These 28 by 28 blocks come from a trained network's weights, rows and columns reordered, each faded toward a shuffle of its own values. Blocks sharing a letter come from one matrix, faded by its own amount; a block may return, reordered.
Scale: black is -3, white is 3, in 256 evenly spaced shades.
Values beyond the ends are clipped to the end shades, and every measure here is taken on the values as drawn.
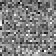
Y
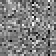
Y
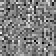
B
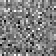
Y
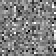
Y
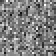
B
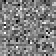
Y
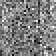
B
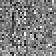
Y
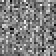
B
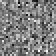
B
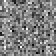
B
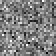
B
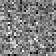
Y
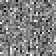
B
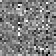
Y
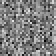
B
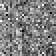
B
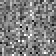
B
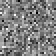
B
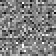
Y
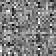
Y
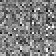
Y
